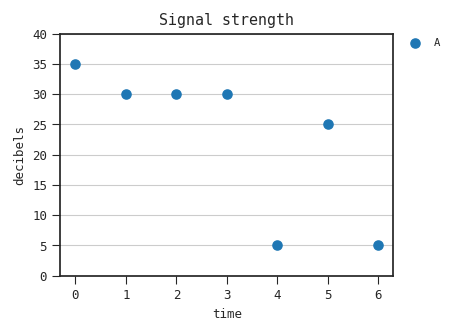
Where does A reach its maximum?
0
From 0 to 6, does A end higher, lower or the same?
lower
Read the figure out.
Title: Signal strength
x-axis: time, ticks 0 1 2 3 4 5 6
y-axis: decibels, ticks 0 5 10 15 20 25 30 35 40
Legend: A
Values:
A: 35 30 30 30 5 25 5
